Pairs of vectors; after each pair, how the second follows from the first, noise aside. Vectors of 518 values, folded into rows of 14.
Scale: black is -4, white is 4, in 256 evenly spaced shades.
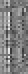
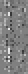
partly zeroed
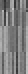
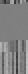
partly zeroed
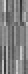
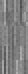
shrunk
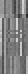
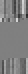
partly zeroed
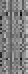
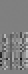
partly zeroed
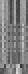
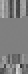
partly zeroed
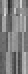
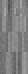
shrunk
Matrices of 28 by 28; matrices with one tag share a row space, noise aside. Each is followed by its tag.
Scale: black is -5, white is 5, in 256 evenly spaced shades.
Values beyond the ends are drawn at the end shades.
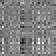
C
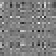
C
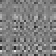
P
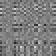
P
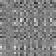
P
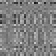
P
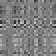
P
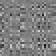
C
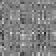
C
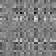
P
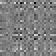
P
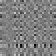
P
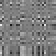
C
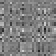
C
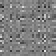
C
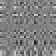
P
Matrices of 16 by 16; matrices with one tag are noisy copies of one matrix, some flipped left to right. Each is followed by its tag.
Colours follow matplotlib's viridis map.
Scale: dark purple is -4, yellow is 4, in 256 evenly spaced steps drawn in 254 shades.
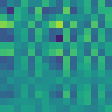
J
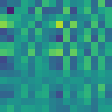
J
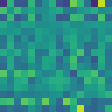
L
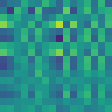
J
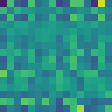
L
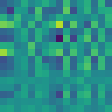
J
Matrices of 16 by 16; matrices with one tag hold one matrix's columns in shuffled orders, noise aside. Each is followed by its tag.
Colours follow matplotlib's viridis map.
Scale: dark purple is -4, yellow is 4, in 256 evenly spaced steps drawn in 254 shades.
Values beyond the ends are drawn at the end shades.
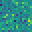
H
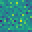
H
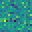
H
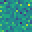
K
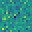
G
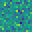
K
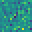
G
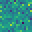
K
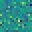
H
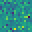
G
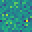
H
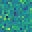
G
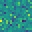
H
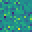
G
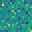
K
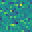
K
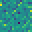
K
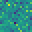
K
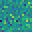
H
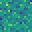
K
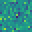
G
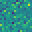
K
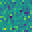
G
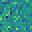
G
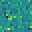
G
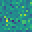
H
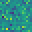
G
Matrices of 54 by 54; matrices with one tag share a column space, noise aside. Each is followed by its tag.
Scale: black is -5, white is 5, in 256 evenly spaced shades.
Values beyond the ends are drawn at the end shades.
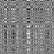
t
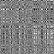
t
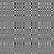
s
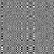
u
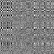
s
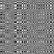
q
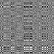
u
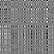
t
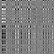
t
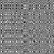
q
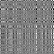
t
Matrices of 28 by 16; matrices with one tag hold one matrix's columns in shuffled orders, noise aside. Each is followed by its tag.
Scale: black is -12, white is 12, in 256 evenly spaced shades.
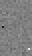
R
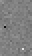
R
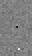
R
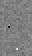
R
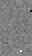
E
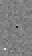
R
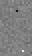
E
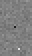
R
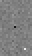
R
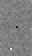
R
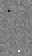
E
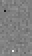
E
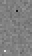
E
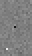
R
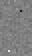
E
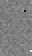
E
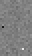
R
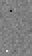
E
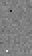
E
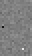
R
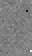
E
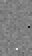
R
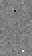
E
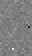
R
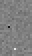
R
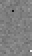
E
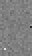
R
